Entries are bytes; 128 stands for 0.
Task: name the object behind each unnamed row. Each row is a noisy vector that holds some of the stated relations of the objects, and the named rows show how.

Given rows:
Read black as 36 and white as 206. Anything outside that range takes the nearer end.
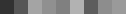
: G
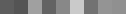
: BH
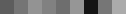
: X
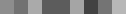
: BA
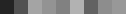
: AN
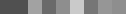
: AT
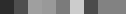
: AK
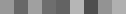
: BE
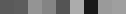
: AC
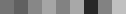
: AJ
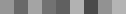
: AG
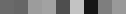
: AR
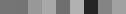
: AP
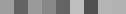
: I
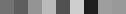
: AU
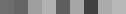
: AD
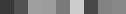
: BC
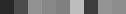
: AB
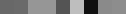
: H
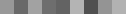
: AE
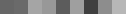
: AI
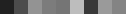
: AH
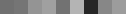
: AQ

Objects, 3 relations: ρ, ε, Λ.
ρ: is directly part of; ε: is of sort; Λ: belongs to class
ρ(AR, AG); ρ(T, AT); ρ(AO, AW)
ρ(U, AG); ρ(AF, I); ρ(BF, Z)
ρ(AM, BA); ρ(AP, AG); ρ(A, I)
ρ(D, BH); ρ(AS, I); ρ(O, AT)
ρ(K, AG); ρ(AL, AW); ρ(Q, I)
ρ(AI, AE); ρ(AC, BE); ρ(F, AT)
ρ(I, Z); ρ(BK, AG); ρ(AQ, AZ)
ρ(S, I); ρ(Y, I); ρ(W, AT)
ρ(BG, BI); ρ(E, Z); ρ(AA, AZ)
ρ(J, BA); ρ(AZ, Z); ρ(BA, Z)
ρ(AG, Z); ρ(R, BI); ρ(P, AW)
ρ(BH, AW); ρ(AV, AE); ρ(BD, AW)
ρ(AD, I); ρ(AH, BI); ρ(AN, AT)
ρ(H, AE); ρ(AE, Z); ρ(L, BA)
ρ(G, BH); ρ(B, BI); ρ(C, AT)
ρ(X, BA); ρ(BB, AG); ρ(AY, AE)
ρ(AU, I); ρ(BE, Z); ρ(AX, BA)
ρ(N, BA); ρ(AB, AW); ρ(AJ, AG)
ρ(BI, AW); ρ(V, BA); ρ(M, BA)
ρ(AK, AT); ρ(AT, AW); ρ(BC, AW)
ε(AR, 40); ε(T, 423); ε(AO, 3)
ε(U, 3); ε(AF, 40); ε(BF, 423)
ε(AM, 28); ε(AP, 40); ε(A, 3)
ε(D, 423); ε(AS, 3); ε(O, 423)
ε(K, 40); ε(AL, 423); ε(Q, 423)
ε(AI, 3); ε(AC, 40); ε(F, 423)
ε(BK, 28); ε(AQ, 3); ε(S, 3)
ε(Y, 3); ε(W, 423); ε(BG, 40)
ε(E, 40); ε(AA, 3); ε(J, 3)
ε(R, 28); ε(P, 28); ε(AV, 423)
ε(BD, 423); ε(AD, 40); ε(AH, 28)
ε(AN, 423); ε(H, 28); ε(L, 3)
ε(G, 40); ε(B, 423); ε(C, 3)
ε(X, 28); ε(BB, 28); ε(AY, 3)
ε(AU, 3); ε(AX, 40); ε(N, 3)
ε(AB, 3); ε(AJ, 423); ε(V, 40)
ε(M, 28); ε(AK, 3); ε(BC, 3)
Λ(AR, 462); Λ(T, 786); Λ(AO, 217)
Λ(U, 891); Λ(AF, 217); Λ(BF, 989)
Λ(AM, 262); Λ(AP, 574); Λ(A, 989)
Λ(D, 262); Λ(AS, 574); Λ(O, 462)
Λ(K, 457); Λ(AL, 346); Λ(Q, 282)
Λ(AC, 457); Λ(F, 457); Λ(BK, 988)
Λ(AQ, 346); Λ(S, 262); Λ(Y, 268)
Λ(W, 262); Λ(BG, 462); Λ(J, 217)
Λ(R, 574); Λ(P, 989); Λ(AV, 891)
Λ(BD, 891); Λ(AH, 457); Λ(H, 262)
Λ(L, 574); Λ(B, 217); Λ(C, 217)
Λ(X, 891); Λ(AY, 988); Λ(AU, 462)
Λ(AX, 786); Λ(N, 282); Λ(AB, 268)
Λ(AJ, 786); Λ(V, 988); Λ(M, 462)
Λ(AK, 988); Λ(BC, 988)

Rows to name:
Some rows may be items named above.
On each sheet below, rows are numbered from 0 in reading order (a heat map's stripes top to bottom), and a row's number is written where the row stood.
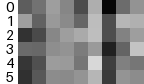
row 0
AM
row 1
I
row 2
T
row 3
AX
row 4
BG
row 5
BD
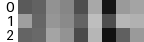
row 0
K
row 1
I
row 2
M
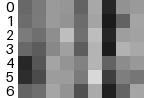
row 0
BF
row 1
L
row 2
AS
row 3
Y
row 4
AN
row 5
O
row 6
V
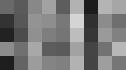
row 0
Y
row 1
D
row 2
AH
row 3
BA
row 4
C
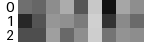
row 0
S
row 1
W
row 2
AT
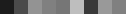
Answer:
F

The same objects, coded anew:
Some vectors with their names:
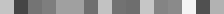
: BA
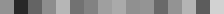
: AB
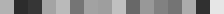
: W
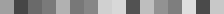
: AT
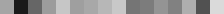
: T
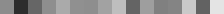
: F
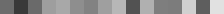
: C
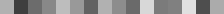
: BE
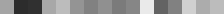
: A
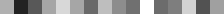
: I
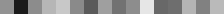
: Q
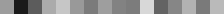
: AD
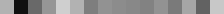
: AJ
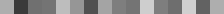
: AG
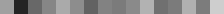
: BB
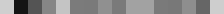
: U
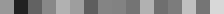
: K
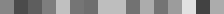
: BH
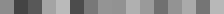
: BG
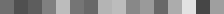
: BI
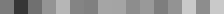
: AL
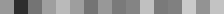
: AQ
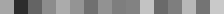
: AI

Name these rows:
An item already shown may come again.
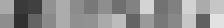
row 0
BF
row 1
F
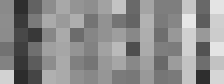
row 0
F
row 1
J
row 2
P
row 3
C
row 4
G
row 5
AM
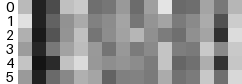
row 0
AU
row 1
X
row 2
BC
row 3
AQ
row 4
S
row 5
K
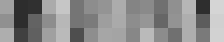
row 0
D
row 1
AB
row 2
O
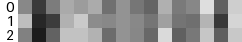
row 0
J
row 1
H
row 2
AF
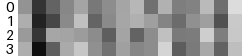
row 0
AN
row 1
BD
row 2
N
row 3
Y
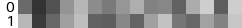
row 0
AH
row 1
AR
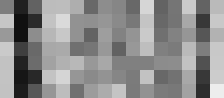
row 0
AF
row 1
S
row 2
AS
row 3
M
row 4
AX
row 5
S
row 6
AK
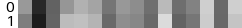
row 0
AC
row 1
AF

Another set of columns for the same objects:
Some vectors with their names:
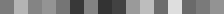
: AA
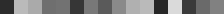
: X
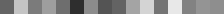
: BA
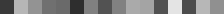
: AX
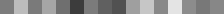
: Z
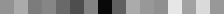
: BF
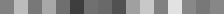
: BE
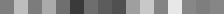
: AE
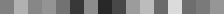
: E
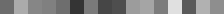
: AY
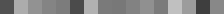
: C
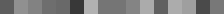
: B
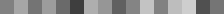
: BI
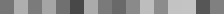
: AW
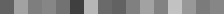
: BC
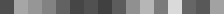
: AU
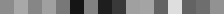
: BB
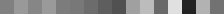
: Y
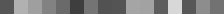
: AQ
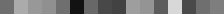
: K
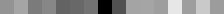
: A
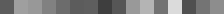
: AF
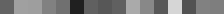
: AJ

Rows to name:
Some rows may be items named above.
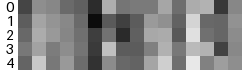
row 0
BG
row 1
AR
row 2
H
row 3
G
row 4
BA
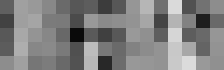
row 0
AF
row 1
BD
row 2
AR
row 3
AK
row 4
P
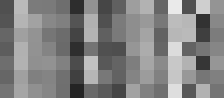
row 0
V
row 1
W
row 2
D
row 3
AC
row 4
AN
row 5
BC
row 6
AP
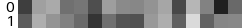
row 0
BD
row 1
AC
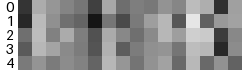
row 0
O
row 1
M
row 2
AT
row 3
W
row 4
AB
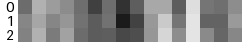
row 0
H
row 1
AD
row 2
I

